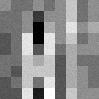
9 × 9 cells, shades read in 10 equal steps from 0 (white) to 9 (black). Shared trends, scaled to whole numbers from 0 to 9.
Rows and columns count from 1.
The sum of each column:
48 47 22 53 19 45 21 40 38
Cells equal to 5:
22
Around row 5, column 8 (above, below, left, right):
5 5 3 4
